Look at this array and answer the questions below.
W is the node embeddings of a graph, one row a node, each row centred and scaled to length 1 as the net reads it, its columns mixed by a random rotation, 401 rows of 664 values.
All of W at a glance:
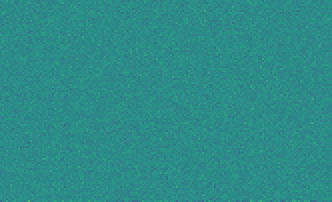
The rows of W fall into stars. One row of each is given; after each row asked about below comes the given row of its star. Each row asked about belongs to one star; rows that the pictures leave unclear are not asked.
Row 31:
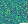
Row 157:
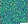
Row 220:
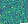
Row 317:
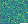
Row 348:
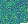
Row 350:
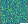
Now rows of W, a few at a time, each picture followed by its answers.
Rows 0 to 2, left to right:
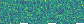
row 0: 157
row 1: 350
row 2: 350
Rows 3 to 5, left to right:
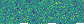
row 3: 348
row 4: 348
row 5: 157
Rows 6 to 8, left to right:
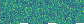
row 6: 31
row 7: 157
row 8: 220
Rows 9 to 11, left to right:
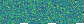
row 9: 317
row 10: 31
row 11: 350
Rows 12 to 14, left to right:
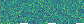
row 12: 348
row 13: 31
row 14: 350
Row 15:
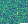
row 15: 31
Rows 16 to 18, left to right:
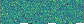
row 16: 348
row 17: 157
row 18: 220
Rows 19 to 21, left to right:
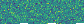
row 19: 350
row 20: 31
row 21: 31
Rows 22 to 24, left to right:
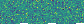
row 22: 31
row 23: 317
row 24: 350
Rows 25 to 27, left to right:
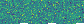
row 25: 157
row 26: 157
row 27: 350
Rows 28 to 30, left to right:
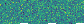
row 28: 348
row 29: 348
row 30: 350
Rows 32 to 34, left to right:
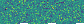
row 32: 220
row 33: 348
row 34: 350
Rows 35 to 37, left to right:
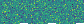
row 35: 31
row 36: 317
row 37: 348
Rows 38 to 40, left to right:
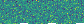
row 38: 348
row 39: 317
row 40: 317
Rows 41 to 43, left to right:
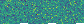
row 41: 317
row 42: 31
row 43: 157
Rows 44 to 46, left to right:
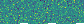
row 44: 348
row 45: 348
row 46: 317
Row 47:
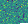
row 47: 348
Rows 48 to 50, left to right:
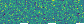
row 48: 31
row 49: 350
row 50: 31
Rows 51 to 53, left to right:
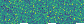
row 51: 317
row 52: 31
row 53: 157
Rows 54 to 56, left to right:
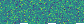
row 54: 348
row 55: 220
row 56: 31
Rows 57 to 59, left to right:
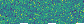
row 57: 220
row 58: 317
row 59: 348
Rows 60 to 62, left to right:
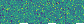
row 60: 31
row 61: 157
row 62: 350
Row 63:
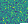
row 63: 350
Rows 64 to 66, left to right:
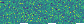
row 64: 317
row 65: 220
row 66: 350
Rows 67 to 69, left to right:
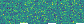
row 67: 157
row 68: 157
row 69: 317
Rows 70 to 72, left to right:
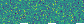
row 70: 220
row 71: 157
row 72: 348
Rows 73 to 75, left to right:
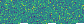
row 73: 31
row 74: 31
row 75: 350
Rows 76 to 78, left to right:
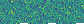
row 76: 350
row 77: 220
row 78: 350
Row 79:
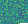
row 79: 31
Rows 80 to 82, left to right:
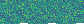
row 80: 31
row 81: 350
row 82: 348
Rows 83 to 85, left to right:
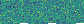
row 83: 220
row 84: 350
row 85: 350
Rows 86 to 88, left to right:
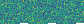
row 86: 317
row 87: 220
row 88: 157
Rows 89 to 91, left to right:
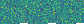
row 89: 350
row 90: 31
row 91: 157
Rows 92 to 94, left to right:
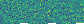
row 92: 350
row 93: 348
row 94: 157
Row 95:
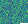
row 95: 220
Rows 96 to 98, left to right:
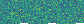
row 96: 350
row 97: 350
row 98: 348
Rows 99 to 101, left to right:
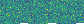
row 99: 348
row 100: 31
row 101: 157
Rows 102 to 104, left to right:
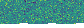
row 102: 317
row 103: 350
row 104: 348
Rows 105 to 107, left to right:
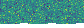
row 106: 348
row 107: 157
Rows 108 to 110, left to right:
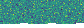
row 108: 348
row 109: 31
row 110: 157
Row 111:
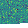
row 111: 220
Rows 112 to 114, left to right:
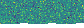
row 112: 220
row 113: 350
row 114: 350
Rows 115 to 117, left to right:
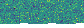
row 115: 317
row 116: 220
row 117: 31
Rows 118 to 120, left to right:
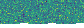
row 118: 348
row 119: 220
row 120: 350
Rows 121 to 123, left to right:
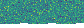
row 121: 157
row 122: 350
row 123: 317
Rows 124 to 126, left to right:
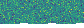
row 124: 157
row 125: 220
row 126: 317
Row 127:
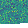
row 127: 220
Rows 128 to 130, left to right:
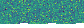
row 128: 220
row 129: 348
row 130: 317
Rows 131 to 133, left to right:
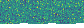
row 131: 317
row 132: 317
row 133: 31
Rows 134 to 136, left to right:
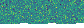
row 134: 350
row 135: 350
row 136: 157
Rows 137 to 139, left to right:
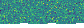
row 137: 220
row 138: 348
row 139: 157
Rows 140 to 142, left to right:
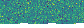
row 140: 348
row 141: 157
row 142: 31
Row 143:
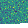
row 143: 350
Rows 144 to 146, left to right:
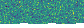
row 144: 220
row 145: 31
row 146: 157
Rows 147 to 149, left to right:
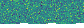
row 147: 157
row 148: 157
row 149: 348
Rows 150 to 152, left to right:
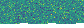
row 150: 348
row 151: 31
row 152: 157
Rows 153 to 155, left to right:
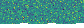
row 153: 350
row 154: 317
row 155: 350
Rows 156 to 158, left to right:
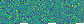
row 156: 157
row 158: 31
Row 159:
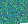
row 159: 31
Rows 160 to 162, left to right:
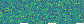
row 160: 350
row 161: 317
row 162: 317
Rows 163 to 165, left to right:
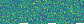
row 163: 348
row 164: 317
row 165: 220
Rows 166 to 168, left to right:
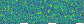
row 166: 350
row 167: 350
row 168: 157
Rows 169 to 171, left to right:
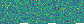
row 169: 31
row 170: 317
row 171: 31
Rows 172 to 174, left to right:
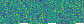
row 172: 31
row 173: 348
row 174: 31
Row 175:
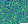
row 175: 348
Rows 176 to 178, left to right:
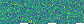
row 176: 157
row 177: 157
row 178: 350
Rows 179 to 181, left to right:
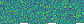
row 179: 220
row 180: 348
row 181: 317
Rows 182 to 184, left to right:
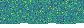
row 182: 350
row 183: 220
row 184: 317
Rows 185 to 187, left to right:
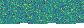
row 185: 157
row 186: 350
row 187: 350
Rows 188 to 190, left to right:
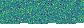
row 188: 220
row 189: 157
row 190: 157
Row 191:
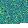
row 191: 157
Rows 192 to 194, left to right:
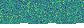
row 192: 348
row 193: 157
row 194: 350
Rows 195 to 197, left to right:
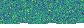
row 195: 348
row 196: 348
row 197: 157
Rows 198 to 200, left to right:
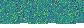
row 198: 348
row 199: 317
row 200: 348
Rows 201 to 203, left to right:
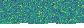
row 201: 348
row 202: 350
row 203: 350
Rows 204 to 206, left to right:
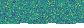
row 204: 317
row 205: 31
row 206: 31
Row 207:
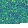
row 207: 220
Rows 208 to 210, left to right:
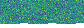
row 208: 220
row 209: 157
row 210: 220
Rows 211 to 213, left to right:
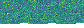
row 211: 348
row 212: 31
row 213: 317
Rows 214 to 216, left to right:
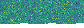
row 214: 220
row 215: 350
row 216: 157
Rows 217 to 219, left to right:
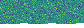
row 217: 157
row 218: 31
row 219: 220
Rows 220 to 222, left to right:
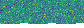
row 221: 31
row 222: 157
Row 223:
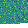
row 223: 348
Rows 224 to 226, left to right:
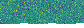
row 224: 157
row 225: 350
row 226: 220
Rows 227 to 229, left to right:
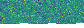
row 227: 350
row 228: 220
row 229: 157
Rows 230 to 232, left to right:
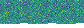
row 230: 220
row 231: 348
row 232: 220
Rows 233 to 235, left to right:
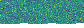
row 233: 220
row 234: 350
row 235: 348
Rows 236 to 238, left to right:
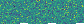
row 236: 157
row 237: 317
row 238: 350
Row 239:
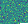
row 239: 348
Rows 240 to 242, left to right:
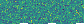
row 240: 31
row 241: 157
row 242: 350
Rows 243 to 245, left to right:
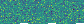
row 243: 317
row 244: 348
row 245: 348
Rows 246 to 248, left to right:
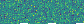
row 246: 317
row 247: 348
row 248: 220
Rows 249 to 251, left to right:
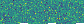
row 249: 31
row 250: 348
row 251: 350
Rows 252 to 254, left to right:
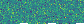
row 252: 350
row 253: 220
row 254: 157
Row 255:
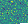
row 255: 220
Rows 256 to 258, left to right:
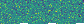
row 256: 31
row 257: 348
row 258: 348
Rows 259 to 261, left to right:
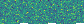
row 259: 317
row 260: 157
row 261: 31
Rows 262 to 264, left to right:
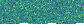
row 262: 31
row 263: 317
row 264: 350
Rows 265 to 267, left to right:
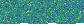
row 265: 220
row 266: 31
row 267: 220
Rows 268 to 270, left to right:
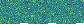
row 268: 317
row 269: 220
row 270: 220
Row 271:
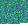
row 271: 348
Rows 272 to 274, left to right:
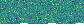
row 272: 220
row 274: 348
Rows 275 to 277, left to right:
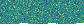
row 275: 317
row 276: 220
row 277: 348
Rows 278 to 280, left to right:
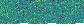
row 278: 348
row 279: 317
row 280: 317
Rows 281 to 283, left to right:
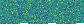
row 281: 157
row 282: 220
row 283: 220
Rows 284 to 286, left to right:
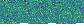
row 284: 317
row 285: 220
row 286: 350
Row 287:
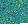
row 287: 220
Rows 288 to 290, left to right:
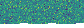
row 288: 31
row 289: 348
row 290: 220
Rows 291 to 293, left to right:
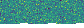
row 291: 31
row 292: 157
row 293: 317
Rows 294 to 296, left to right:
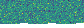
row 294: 348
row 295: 317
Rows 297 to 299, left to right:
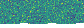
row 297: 157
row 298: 31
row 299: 220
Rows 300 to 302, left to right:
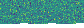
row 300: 157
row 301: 157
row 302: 31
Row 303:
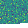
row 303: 157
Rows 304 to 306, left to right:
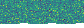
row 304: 31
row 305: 348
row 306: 31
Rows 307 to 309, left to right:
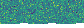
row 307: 220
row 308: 350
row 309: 31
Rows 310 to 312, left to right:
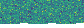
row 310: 157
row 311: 220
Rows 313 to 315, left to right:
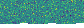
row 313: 157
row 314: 350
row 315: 317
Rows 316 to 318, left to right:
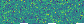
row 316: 220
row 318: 220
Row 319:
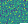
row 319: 317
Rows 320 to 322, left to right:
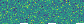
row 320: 350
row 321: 220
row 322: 348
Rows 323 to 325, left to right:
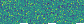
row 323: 317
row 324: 157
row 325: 220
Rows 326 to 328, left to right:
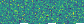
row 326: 157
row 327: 348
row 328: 31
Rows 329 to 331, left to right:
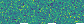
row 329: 157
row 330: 220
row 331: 350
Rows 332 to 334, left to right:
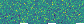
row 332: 157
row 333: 157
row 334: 31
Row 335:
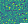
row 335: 317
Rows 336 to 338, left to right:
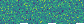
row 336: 350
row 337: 350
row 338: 317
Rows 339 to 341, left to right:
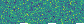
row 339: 350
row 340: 220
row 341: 157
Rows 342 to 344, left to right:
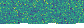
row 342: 157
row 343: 317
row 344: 31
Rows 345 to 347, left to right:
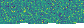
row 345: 220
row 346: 157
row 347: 31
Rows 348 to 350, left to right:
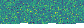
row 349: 31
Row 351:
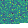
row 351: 31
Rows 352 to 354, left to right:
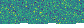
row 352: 350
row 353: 350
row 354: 317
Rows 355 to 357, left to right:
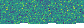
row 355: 31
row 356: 348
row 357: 350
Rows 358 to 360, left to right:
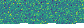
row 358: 317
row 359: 317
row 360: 350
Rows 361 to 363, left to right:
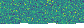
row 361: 157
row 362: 220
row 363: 348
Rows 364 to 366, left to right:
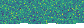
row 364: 350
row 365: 31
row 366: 31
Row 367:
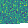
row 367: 31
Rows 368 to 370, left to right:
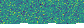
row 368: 348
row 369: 220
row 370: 220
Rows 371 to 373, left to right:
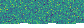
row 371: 31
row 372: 348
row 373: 350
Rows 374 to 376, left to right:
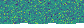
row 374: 348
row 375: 348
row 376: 220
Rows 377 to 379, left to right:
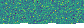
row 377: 317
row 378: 31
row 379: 220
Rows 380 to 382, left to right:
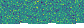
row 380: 157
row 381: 317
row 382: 220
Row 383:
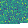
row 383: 220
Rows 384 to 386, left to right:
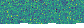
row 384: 157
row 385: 317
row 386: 350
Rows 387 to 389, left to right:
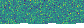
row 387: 317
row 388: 220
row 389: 348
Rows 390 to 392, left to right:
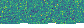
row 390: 31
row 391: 348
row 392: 220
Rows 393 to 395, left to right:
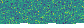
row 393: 220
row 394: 348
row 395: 350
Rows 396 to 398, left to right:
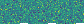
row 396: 31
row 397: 348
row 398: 31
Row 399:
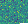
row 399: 317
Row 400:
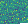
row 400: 157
